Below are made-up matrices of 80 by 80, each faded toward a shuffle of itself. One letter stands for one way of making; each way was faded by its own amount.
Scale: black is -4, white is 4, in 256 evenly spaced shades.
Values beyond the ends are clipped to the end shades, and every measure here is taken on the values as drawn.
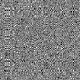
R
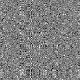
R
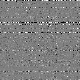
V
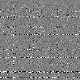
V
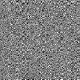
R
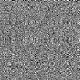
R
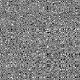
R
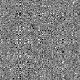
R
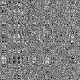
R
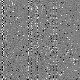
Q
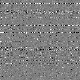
V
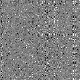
Q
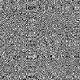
R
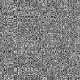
R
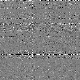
V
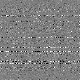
V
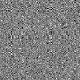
R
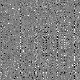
Q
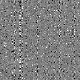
Q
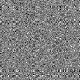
R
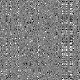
Q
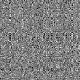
R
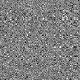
R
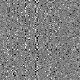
Q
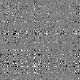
V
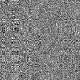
R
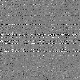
V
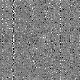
Q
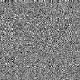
R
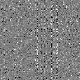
Q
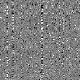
Q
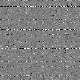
V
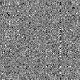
R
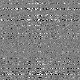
V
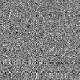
R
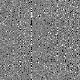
Q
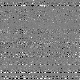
V
